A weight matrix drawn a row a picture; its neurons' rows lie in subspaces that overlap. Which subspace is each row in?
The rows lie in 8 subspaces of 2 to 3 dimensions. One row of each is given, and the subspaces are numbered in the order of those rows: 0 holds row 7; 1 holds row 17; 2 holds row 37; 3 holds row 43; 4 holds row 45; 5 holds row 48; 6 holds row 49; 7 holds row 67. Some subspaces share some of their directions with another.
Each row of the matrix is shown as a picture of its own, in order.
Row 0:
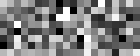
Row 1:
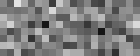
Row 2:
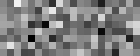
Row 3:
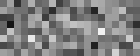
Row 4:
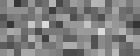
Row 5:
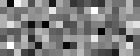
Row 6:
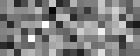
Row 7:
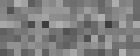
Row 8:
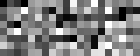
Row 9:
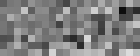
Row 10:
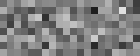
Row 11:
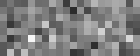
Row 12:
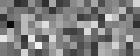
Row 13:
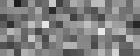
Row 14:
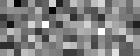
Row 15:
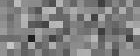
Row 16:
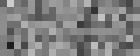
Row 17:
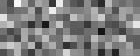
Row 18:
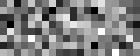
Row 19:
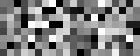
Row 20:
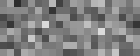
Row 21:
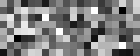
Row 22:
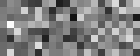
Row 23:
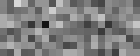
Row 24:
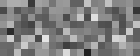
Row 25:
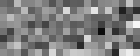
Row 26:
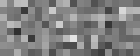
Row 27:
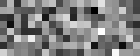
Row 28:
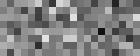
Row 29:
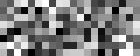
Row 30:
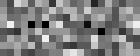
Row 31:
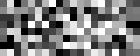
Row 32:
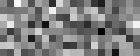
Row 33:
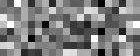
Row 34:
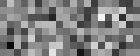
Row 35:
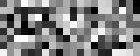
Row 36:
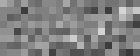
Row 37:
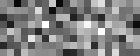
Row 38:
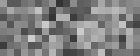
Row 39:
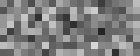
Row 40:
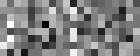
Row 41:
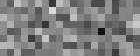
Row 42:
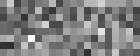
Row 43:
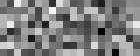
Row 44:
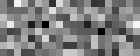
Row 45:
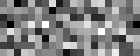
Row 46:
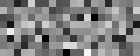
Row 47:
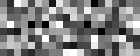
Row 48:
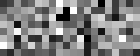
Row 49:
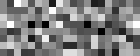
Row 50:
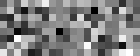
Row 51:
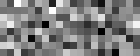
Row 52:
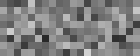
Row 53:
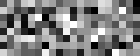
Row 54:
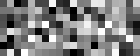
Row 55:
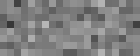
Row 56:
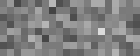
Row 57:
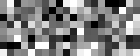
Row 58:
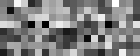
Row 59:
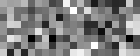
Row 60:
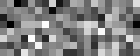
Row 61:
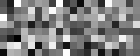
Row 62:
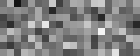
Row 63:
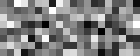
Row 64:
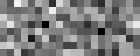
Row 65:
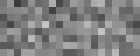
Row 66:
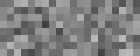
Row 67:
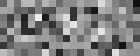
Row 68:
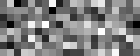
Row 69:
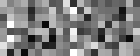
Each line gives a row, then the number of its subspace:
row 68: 2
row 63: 7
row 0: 5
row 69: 1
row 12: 7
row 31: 7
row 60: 7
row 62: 2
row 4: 6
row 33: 0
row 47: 6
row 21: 3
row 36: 5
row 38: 2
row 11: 1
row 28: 0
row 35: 3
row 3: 7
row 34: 2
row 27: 3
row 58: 0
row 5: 2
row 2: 4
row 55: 0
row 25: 5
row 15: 4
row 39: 3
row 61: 1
